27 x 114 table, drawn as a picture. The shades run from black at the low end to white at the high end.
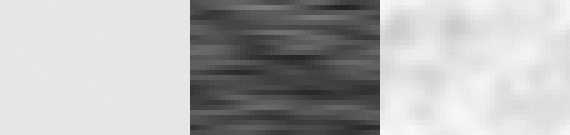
The table splits into one row of 3 panels. Panel 1,1: very high, flat. Panel 1,2: low, streaked across. Panel 1,3: very high, blotchy, faint in contrast.
